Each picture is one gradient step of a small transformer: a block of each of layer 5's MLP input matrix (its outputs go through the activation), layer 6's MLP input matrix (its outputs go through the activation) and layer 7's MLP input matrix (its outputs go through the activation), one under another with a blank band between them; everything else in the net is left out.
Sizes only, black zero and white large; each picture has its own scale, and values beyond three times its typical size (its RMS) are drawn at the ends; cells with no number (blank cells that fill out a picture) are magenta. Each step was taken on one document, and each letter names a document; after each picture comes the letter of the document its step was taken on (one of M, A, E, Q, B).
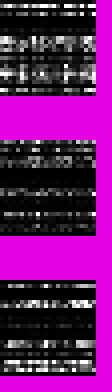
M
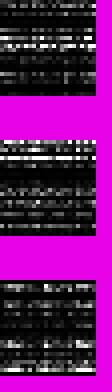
M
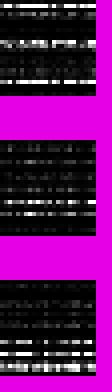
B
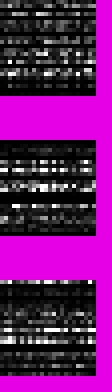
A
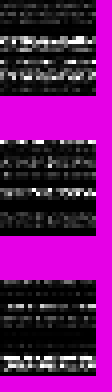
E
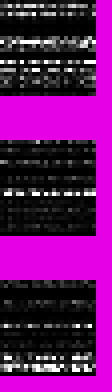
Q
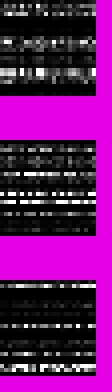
B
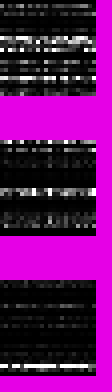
E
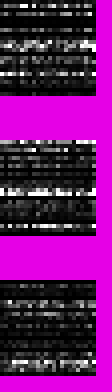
M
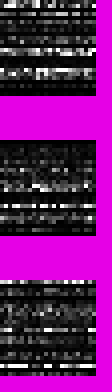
A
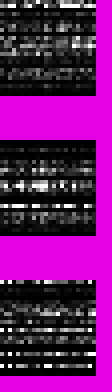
A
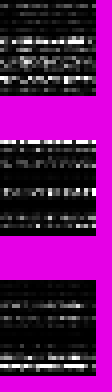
E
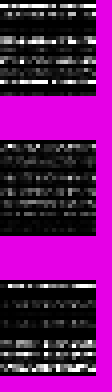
B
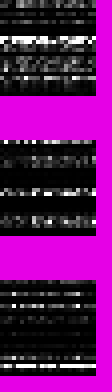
E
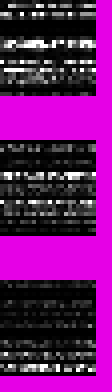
B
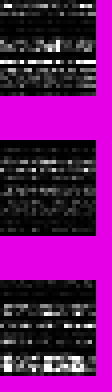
Q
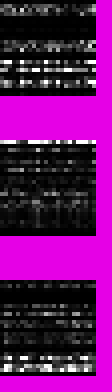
Q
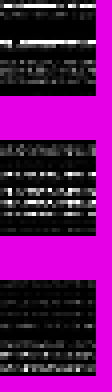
B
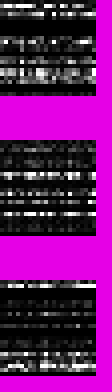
B
